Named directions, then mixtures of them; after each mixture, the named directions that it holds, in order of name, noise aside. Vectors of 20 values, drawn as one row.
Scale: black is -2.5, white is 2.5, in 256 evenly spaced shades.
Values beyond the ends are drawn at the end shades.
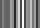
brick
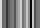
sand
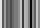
brick, sand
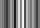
brick, sand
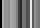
sand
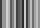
brick, sand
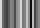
sand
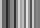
brick, sand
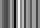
brick, sand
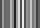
brick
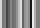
sand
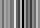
brick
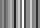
brick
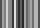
brick, sand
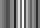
brick, sand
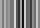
brick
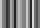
brick, sand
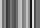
sand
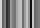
sand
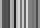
brick, sand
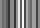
brick, sand
